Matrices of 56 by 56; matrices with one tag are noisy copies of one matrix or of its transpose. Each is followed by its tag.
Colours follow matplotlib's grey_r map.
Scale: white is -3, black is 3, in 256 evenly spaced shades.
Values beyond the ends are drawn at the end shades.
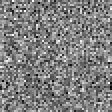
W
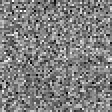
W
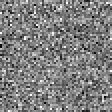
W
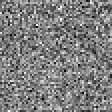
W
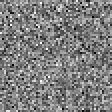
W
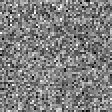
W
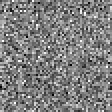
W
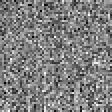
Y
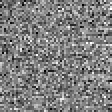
Y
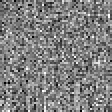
Y
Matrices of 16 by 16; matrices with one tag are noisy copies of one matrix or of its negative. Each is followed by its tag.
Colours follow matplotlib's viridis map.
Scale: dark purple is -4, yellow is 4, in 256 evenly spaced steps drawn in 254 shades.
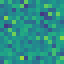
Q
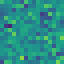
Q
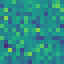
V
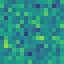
V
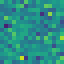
Q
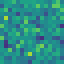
V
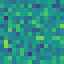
V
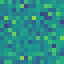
Q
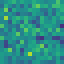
V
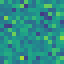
Q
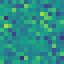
Q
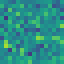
V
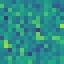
V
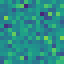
Q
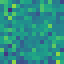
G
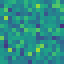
V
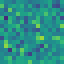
V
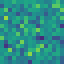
V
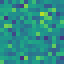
Q
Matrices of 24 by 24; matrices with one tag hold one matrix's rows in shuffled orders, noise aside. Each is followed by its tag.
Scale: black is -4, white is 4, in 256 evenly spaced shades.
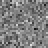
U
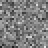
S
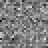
S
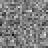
S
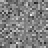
U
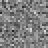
S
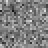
S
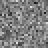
U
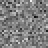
U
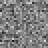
S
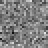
S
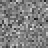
U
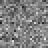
S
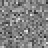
U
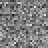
S
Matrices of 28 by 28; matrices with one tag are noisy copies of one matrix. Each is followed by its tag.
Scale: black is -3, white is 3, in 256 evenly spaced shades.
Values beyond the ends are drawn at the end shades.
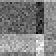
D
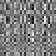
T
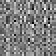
T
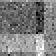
D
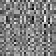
T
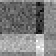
D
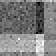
D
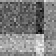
D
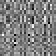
T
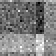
D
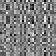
T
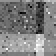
D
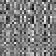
T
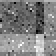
D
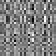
T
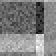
D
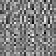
T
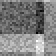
D
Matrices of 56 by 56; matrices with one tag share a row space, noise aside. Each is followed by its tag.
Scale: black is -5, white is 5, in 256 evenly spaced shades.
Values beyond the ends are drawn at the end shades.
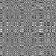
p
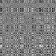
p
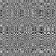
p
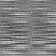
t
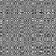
p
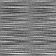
t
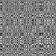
p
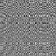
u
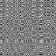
p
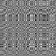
u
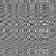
u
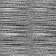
t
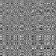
p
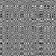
p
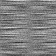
t
